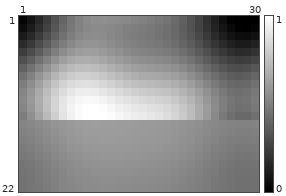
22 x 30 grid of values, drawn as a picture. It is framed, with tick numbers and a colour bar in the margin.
Lone odd cells: none. Seam: horizontal, 60% of the way down, the bottom part calmer. Ninth with the lowest average: top right.
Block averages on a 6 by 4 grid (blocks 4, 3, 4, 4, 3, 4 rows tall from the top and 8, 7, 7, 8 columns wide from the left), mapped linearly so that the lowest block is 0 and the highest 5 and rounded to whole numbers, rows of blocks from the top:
1 3 2 0 | 3 4 3 1 | 4 5 4 2 | 4 5 4 3 | 3 3 3 3 | 3 3 3 2
